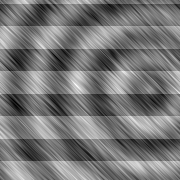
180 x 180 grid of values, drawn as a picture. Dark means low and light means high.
Stripes running across repeat 4 times from top to bottom. The values follow a bell shape. There is no overall slope. Rings spread out from the middle right. Neither half mirrors the other.
